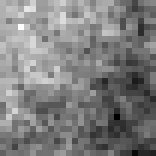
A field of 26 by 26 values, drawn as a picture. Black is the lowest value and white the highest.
Stripes: none. Ninth with the highest average: top left. Ninth with the lowest average: bottom right. Slope: up to the top left. Mirror symmetry: none.
